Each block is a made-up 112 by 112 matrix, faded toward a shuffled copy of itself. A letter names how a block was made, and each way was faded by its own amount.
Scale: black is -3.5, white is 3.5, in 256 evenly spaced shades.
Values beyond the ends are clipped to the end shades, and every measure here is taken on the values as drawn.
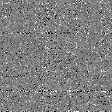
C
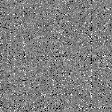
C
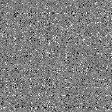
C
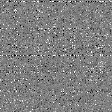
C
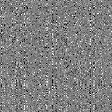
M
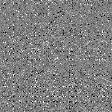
C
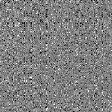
M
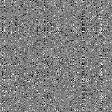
M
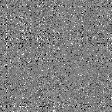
C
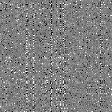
M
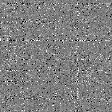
C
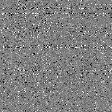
C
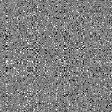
M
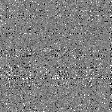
C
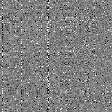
M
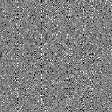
M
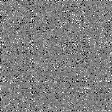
C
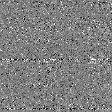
C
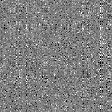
M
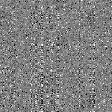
M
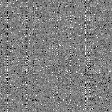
M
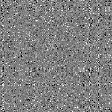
M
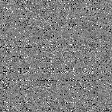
C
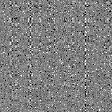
M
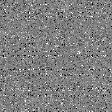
C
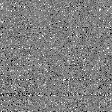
C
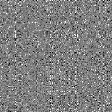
M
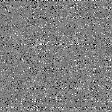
C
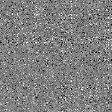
C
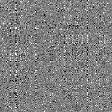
M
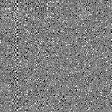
M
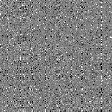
M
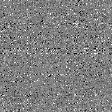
C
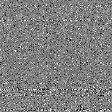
C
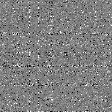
C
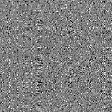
M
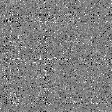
C
